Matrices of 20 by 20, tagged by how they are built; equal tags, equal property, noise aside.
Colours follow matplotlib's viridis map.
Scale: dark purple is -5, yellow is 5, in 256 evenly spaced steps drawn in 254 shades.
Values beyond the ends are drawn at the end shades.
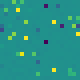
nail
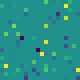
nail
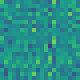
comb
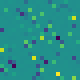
nail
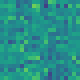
comb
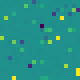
nail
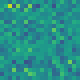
comb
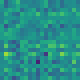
comb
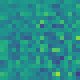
comb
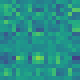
comb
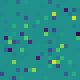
nail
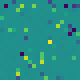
nail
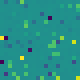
nail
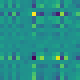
comb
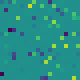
nail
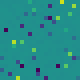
nail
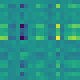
comb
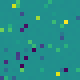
nail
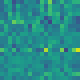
comb
